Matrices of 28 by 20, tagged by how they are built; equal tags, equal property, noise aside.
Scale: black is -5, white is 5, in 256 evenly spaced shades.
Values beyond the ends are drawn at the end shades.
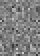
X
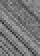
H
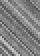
H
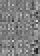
X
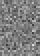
X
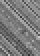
H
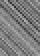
H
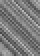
H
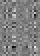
X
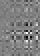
X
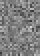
X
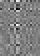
X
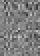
X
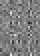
X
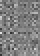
X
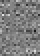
X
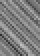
H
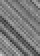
H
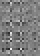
X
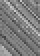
H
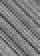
H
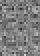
X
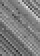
H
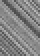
H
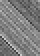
H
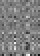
X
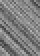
H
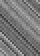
H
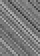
H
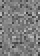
X
